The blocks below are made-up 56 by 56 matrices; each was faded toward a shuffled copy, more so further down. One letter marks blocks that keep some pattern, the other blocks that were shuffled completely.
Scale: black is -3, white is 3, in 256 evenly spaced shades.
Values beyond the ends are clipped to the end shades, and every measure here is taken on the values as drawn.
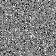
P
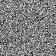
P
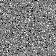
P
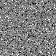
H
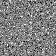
H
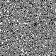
H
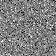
H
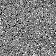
P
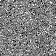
H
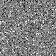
H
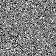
H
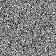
P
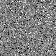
H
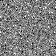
P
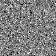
H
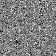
P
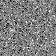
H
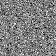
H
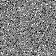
H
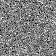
P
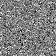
P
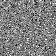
H
